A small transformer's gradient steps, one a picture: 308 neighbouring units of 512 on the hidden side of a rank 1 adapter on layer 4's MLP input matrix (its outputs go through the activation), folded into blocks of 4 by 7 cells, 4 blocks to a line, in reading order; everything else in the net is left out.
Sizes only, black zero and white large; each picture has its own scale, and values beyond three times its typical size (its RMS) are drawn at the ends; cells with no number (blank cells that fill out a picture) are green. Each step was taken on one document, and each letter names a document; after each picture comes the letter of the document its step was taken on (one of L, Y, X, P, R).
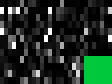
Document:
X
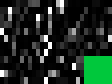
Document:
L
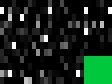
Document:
X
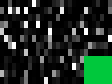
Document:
L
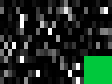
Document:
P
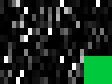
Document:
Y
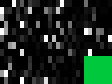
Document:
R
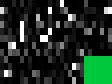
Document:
X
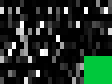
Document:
P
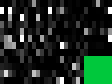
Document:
X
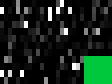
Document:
Y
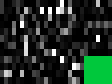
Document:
Y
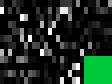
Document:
P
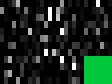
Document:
Y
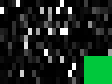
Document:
Y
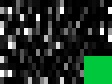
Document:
X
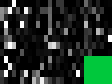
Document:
R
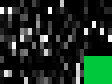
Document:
X
